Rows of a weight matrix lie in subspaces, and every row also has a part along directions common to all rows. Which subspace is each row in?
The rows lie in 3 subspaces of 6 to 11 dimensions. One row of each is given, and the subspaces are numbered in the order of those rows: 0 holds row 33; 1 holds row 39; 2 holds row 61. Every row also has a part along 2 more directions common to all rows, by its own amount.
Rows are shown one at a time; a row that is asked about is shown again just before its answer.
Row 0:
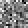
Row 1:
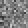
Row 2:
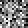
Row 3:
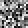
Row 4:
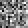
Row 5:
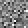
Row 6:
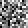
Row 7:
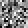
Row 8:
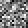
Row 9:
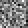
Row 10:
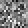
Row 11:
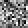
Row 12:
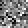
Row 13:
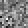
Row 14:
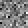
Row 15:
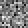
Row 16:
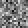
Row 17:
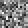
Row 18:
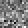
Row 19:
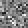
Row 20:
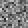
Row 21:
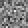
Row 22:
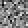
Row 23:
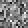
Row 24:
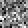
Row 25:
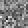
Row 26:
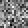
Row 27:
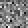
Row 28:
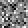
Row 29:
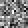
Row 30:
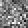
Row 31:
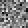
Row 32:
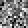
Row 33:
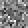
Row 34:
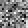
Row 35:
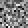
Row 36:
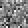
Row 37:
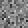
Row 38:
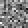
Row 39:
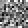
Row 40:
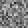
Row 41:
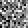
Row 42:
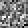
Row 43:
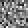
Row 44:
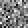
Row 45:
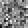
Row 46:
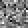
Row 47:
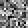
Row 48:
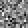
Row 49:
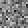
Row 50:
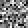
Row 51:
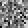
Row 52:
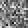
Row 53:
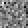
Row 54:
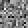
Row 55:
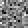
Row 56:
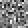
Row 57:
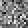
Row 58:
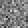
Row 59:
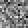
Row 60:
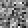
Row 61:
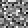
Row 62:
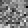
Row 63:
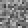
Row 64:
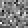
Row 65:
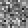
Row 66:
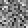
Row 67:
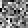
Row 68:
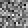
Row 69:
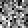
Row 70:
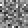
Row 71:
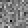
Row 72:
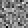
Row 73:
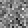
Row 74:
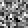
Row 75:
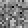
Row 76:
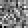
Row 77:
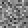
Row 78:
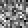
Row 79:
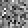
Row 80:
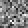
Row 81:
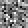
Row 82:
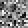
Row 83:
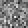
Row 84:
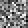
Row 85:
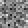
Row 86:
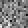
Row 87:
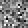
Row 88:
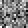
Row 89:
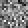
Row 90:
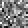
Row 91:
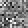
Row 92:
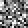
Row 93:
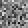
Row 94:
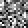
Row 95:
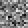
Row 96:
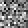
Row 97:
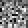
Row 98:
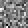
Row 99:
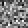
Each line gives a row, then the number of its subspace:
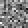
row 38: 1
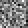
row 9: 2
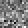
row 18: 1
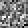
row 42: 2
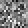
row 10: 2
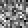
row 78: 1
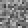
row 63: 1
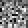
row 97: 1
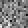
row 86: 1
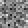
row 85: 2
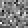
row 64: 2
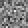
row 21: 2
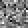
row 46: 1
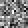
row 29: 1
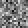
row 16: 1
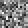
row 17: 0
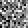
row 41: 0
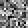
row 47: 1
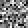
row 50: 1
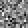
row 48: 1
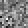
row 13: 0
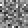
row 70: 2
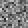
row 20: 2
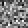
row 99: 2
